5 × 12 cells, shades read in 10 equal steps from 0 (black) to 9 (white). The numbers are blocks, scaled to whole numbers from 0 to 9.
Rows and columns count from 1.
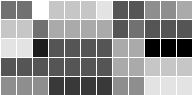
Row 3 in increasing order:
0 0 0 1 3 3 3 3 6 6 8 8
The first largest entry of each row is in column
3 1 1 10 10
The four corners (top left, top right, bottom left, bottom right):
4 6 5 8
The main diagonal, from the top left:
4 7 1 3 2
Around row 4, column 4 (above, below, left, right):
3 2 3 3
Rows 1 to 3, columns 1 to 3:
4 4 9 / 7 7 4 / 8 8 1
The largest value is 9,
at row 1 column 3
